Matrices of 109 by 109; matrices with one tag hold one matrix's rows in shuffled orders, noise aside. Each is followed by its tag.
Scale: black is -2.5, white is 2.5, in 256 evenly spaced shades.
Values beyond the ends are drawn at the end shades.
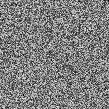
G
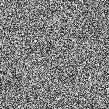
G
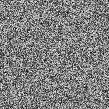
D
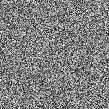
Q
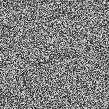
D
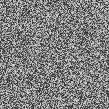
Q
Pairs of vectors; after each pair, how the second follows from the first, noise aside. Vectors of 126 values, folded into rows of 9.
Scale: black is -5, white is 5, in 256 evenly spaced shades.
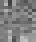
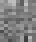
reversed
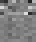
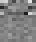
negated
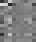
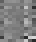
reversed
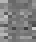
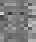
reversed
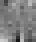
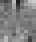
reversed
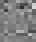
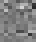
negated
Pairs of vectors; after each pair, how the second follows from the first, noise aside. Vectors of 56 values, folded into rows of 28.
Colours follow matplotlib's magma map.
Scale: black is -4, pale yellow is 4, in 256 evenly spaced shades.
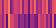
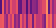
reversed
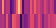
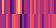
copied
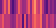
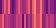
copied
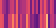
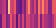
reversed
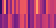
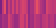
shrunk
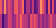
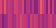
shrunk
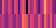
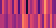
copied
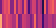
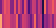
copied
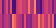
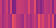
shrunk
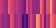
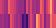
copied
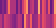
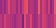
shrunk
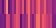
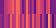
reversed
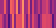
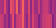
shrunk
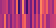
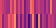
reversed
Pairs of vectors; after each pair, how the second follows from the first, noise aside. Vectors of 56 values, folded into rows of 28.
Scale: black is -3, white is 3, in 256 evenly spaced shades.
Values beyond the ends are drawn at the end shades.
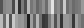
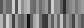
sign-scrambled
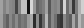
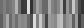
negated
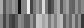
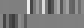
partly zeroed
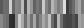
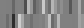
partly zeroed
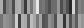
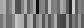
sign-scrambled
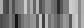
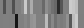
partly zeroed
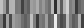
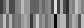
negated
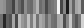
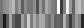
sign-scrambled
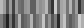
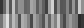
negated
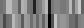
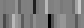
partly zeroed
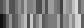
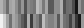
negated
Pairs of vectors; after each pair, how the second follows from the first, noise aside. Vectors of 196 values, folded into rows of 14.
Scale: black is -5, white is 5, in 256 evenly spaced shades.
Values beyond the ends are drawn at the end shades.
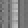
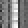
scaled up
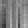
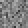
shuffled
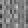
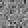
shuffled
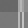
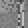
sign-scrambled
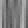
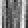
scaled up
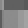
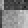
scaled up
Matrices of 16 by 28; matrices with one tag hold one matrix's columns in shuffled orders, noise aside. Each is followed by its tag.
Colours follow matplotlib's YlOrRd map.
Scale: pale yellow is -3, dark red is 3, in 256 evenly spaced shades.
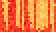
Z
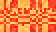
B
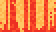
Z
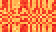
B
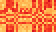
B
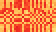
B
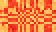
B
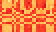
B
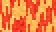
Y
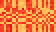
B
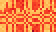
B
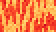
Y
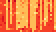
Z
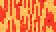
Y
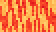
Y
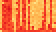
Z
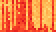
Z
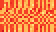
B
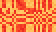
B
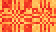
B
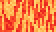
Y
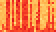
Z
